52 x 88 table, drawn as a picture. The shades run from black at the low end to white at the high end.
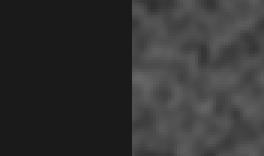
It is made of 1 by 2 panels. Panel 1,1: very low, flat. Panel 1,2: low, blotchy, faint in contrast.
